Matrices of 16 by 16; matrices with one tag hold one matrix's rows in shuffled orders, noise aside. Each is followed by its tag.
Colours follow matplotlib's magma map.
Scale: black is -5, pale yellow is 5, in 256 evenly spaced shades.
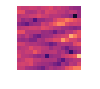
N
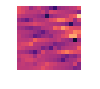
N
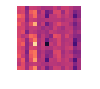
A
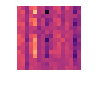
A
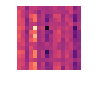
A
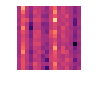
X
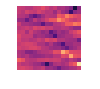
N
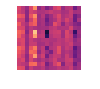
A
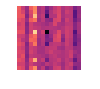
A
